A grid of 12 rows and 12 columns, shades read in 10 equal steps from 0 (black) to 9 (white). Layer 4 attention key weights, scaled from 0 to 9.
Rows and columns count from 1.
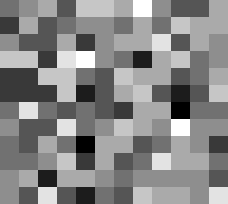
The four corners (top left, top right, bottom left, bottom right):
4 6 5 8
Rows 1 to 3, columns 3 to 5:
6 3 7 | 3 4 5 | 3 6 2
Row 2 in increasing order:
2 3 4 4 4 5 5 6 6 6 6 7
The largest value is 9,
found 3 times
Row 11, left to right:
5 6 1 6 6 5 4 5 5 5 5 3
